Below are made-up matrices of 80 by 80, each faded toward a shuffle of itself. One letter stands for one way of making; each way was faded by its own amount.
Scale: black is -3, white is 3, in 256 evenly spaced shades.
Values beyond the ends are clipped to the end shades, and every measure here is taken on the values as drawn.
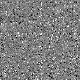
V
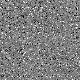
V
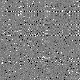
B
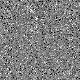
V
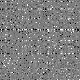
B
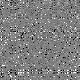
B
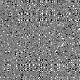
B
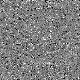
V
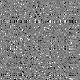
B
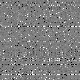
B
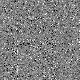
V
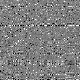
B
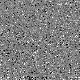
V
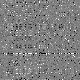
B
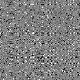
B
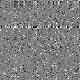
B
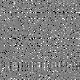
B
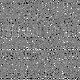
B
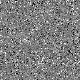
V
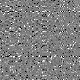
B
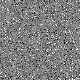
V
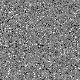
V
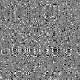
B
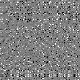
B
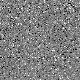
V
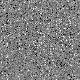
V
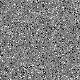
V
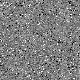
V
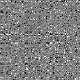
B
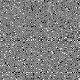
B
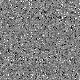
V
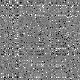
B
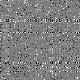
B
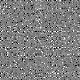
B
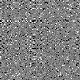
B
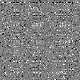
B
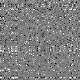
B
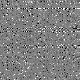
B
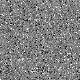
V
